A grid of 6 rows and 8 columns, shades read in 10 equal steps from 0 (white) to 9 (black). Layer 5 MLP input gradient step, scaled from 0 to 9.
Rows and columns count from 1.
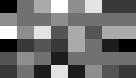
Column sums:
35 30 28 26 28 26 34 36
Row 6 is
7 5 8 1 8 4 6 7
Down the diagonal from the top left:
9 5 1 7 5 4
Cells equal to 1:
3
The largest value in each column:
9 7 8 8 8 6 8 9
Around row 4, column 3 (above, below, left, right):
1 5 7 7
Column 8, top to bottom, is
7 5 3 9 5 7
